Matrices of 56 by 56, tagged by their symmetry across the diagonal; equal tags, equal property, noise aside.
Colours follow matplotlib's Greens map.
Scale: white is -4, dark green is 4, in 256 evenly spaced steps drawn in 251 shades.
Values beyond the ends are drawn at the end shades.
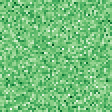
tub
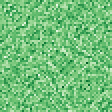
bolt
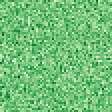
tub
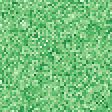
bolt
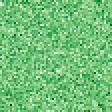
tub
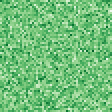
tub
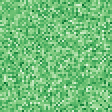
bolt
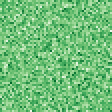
bolt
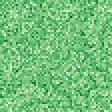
bolt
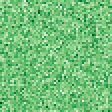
tub
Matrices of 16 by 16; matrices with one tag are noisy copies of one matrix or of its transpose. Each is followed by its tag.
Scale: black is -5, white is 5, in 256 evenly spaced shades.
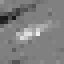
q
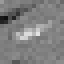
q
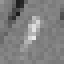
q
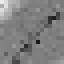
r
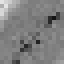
r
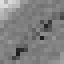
r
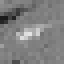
q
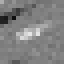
q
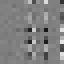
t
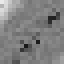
r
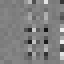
t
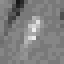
q
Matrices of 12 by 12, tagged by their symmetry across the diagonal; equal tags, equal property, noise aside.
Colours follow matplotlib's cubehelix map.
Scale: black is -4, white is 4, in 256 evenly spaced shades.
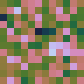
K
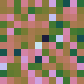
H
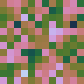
H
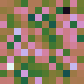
H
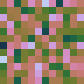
H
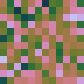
K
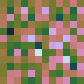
K
